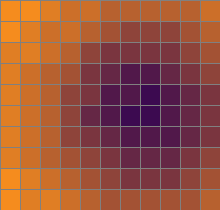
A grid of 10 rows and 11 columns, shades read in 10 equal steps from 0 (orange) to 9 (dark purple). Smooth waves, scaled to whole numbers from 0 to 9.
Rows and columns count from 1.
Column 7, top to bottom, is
3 5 6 8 8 9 8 7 6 4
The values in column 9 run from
3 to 8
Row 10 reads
0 1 1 2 3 4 4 4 4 4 3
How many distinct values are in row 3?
6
